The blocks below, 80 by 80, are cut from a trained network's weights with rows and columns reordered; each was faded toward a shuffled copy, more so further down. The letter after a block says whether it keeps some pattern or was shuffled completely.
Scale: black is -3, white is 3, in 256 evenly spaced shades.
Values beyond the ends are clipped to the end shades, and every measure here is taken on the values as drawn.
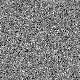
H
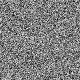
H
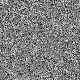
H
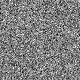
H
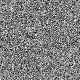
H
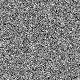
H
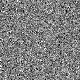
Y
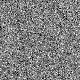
Y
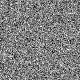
H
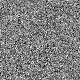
Y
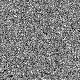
H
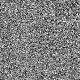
Y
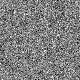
Y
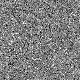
H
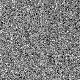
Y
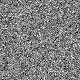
H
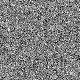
Y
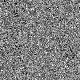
H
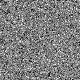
H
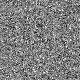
Y
